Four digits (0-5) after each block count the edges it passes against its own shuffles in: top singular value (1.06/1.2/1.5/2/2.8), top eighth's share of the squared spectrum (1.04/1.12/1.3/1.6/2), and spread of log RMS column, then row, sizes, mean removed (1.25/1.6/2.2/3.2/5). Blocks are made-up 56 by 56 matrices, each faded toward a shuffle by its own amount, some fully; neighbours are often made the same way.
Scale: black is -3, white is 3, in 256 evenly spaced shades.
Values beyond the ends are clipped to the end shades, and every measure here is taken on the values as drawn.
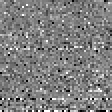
2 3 0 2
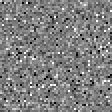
1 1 0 1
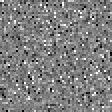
0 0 0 0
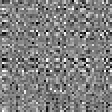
5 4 3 3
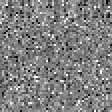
3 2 1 0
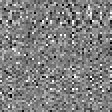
4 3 2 2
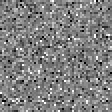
3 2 0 1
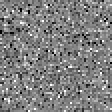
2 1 0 0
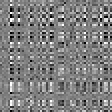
5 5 4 4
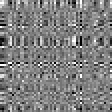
5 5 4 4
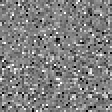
3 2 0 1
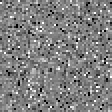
1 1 0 0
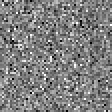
1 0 0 0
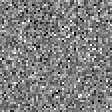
1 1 0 0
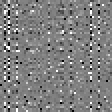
5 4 3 2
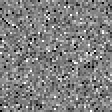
0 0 0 0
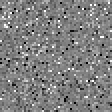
1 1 0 0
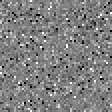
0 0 0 0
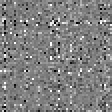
2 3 3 2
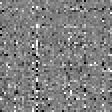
2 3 3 2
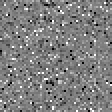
0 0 0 0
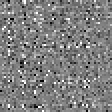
2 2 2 2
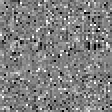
3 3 1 1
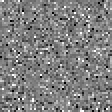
2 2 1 0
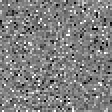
0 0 0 0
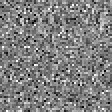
3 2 0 1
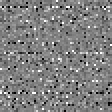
2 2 0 2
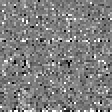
2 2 1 2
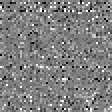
2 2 1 2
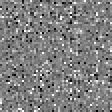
1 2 2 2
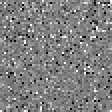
1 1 0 1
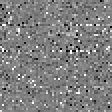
2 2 1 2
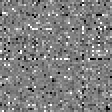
2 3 1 2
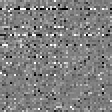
3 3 2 3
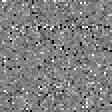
2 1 1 1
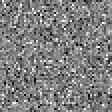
3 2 1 0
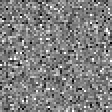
2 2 1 0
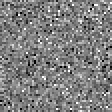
0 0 0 0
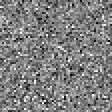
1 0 0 0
